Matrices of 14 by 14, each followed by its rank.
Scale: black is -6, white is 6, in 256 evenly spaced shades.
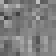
three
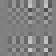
one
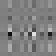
one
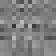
three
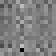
three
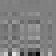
one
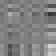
one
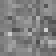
three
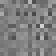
three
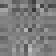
three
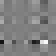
one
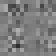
three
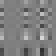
one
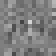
three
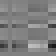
one
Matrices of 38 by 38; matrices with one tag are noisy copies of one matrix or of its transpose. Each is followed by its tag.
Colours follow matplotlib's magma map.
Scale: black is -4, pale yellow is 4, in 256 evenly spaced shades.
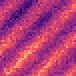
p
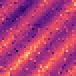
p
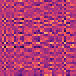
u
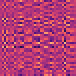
u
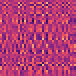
u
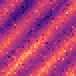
p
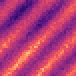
p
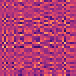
u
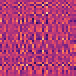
u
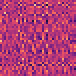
u
